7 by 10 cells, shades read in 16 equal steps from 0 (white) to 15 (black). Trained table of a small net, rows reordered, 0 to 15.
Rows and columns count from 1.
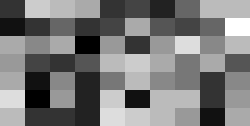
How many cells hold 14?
4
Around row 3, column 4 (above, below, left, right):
12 10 5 6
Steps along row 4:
up up down down down up up down up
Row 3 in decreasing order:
15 12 7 7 6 6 5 5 4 2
